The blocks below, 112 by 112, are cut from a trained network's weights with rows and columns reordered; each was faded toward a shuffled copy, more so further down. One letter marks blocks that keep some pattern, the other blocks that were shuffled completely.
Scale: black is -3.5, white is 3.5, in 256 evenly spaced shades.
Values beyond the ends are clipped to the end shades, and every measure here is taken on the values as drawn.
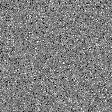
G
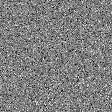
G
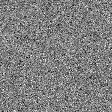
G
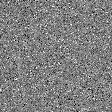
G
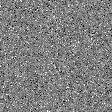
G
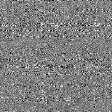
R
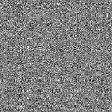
R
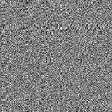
R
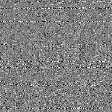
R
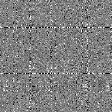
R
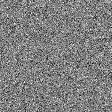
G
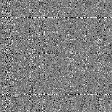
R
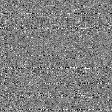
R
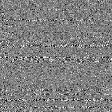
R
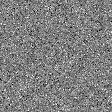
G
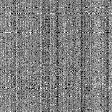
R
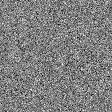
G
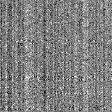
R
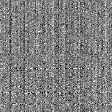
R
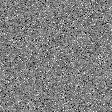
G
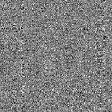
R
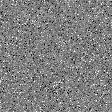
G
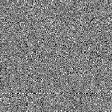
R
